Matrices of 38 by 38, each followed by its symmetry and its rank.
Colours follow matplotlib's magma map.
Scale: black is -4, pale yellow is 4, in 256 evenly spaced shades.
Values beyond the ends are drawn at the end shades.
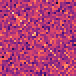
symmetric, full rank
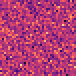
antisymmetric, full rank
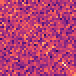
symmetric, full rank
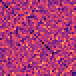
symmetric, full rank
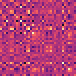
symmetric, rank three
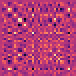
symmetric, rank three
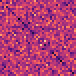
symmetric, full rank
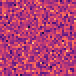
antisymmetric, full rank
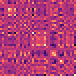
symmetric, rank three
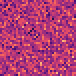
symmetric, full rank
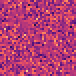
antisymmetric, full rank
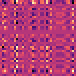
neither, rank two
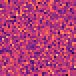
antisymmetric, full rank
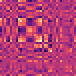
symmetric, rank three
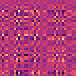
neither, rank two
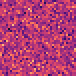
antisymmetric, full rank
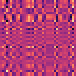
neither, rank two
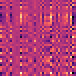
neither, rank two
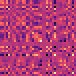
symmetric, rank three
